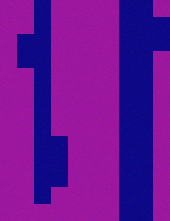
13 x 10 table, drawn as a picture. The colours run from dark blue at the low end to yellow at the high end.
Stripes: upright, repeating 2 times. Calmest part: top middle. Average level on the scale: 20%. Ninth with the lowest average: top right.
